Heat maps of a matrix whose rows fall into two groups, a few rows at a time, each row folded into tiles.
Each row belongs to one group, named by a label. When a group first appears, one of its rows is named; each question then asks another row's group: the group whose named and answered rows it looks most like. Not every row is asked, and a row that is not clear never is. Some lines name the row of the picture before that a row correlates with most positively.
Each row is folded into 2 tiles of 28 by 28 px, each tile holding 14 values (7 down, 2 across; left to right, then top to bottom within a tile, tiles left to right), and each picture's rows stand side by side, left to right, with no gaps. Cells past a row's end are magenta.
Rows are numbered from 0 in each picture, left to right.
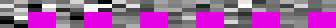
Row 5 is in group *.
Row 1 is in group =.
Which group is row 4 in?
*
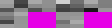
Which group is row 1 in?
*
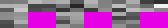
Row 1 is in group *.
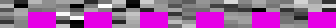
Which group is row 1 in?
=
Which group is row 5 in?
=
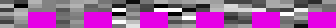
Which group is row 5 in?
=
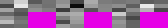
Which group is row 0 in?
*
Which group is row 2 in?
=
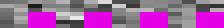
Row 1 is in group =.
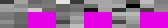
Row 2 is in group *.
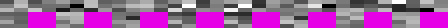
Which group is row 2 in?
=
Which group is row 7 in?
*
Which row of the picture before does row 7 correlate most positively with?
1
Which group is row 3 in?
*
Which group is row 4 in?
*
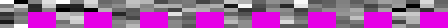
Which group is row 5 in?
*
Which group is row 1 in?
*
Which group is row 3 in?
=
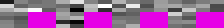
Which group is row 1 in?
=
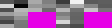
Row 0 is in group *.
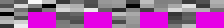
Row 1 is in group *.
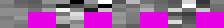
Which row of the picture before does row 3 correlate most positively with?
1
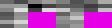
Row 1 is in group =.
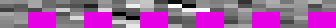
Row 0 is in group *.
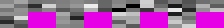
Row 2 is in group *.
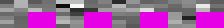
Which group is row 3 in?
=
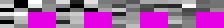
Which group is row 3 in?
*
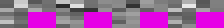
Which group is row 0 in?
*
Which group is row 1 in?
*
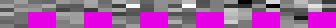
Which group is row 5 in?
=
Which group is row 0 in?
=
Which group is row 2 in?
*
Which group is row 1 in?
*
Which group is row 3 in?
*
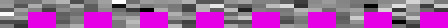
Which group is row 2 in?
*
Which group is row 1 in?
*
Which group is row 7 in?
=
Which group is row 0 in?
=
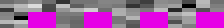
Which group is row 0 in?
=
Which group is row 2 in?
=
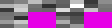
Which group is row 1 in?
*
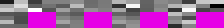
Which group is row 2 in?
*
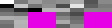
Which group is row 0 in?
*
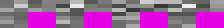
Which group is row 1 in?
*
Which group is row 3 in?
*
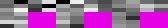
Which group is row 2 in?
=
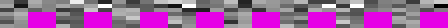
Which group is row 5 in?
=
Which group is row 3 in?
*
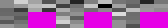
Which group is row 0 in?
=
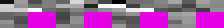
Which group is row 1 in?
=
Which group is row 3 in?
*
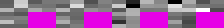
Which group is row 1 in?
*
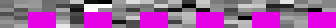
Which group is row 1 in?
=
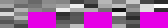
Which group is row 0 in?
=
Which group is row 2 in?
=
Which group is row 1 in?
*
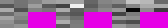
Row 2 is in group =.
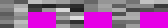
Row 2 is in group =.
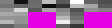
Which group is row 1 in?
*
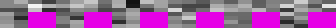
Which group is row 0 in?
=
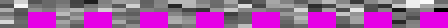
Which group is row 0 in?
*
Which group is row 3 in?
*
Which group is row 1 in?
=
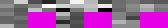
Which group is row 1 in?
=
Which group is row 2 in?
=
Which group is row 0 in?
=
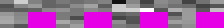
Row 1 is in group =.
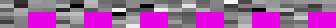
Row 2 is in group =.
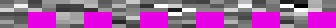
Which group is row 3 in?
=
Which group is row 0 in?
*
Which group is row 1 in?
*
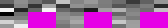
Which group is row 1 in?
*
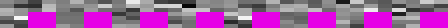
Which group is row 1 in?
=
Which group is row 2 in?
=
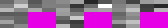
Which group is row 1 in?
=
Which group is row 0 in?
*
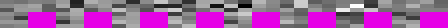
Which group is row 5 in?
*
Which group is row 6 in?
*
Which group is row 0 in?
=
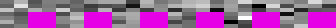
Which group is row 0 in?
*
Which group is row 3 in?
=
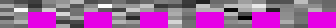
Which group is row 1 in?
=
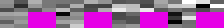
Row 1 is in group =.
